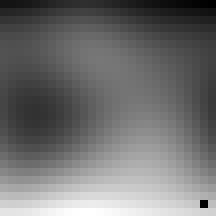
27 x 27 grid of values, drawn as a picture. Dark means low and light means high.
Lone odd cells: 1, lower than its neighbours. Slope: up to the bottom. Stripes: none. Ninth with the lowest average: top right. Ninth with the highest average: bottom middle.
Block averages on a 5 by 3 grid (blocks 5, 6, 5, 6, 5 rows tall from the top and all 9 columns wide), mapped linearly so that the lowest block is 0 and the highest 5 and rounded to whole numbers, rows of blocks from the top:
110 | 121 | 122 | 233 | 454
